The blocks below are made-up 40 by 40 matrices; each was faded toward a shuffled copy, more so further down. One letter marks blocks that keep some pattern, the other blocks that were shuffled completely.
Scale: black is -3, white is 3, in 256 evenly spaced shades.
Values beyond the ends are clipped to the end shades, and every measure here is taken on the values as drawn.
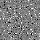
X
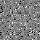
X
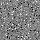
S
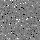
S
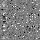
X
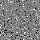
X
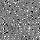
X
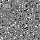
X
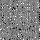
X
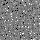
S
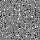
X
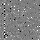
X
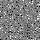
X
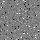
S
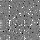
X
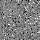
S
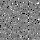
X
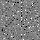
X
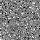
X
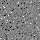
S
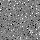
S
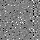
X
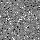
S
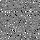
X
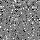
X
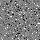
S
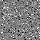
X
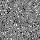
S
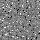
S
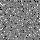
S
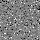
S
